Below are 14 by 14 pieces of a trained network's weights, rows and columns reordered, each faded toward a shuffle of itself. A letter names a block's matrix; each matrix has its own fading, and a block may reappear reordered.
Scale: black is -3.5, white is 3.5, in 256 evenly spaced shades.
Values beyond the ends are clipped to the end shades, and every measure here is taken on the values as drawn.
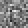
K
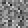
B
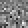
B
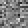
K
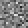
B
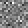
B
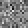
K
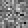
B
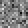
B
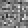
B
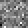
B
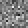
K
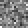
B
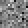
K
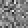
K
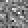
K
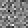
K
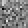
K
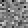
K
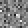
K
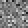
B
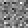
K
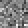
B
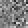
K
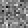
K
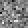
B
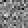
K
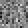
K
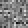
B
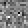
B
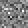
B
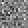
K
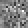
K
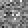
B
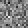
K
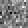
B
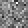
K
